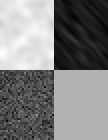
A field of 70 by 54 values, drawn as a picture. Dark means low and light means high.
It is made of 2 by 2 panels. Panel 1,1: very high, blotchy, faint in contrast. Panel 1,2: very low, slanting down to the right, faint in contrast. Panel 2,1: low, fine-grained. Panel 2,2: high, flat.
